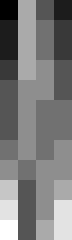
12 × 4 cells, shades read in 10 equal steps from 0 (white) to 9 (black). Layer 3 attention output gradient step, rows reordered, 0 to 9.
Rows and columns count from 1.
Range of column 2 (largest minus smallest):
3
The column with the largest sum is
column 1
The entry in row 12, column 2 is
6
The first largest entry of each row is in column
1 1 1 1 1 1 1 1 2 2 2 2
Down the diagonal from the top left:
9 3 5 6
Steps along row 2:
down up up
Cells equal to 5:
9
